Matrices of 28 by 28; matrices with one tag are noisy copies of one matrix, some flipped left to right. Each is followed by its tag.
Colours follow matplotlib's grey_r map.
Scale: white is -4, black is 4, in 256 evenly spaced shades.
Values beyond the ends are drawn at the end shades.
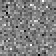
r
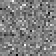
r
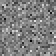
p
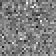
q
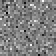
r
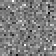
r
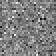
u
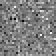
u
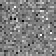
u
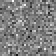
r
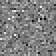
u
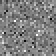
p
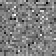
u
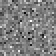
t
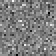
r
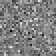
t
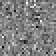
q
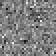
q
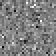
q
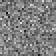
r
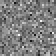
p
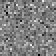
r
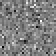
q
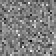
p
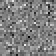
r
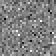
p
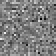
u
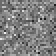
u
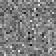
t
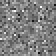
u
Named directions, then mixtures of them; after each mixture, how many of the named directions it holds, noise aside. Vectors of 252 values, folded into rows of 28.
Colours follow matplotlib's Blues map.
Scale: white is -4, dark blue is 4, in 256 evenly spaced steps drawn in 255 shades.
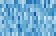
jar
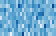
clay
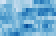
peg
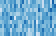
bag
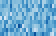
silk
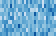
three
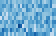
two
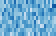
three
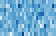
one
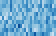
one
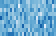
three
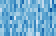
one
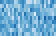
one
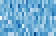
three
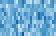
two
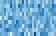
three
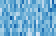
one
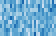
three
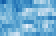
one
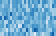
one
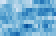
one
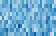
one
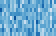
one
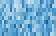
three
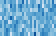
three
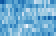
two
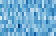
two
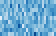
three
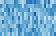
one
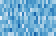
three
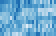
two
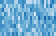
one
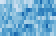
two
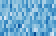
one
